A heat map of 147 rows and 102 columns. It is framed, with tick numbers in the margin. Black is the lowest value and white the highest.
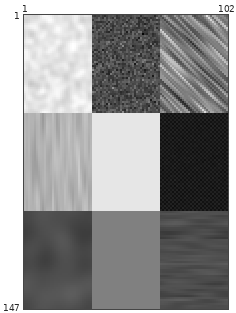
It is made of 3 by 3 panels. Panel 1,1: very high, blotchy, faint in contrast. Panel 1,2: low, fine-grained. Panel 1,3: middling, slanting down to the right, strong in contrast. Panel 2,1: high, streaked downward, faint in contrast. Panel 2,2: very high, flat. Panel 2,3: very low, checkered, faint in contrast. Panel 3,1: low, smooth, faint in contrast. Panel 3,2: middling, flat. Panel 3,3: low, streaked across, faint in contrast.
